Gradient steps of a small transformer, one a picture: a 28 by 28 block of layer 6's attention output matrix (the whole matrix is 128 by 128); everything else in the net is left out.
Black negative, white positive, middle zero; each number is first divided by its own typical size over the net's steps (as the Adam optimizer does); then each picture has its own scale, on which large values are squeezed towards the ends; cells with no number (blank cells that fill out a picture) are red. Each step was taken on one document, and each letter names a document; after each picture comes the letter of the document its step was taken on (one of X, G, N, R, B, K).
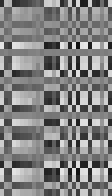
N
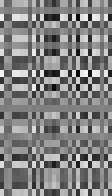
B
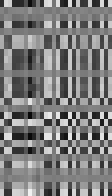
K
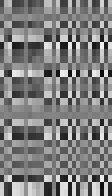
K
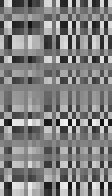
K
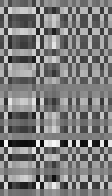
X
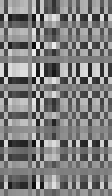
X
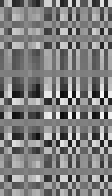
K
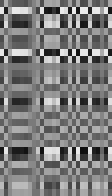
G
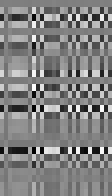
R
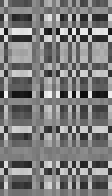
G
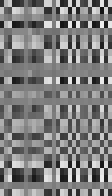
K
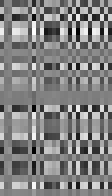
R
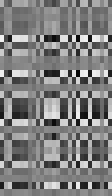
B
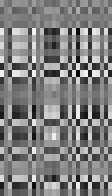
B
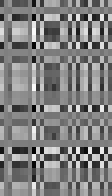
R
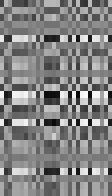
N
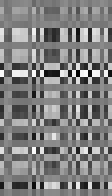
B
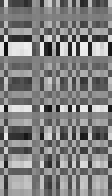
G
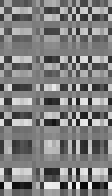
N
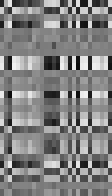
N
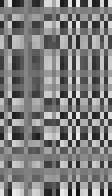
K
